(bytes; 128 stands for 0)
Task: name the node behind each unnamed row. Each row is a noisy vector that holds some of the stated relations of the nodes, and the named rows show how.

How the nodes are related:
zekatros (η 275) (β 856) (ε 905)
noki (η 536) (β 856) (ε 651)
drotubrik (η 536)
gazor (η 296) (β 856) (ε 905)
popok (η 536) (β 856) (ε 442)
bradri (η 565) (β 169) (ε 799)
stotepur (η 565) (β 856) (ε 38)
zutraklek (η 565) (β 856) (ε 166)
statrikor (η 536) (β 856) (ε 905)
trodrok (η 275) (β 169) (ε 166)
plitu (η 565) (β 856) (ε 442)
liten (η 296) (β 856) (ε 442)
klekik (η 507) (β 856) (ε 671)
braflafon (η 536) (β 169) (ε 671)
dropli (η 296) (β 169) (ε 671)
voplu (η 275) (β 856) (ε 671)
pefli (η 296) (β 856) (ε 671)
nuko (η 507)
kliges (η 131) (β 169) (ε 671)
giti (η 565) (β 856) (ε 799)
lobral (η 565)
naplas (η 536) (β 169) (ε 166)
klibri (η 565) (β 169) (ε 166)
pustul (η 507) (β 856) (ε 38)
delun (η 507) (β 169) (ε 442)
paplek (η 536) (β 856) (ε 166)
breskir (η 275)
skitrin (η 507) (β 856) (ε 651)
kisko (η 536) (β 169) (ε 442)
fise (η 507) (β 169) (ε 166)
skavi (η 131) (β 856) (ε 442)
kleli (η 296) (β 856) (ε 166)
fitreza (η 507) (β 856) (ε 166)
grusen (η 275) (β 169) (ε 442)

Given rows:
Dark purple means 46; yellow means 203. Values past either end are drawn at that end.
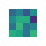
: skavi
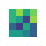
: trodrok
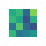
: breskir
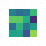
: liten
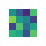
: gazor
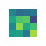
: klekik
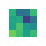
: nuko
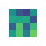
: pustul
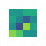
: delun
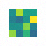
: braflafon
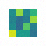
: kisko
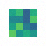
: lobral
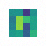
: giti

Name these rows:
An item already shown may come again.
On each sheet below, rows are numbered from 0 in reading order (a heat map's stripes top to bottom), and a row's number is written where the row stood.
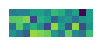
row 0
pefli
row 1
delun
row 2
statrikor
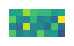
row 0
dropli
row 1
bradri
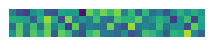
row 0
pustul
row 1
skitrin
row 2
zekatros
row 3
grusen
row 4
voplu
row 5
skavi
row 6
fise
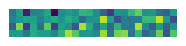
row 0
stotepur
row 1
stotepur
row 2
delun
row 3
fitreza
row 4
kliges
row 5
kleli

